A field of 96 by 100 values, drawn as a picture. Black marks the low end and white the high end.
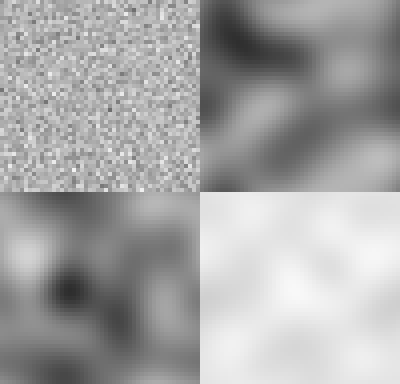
The table splits into 2 rows of 2 panels. Panel 1,1: high, fine-grained. Panel 1,2: middling, smooth, strong in contrast. Panel 2,1: middling, smooth, strong in contrast. Panel 2,2: very high, smooth, faint in contrast.
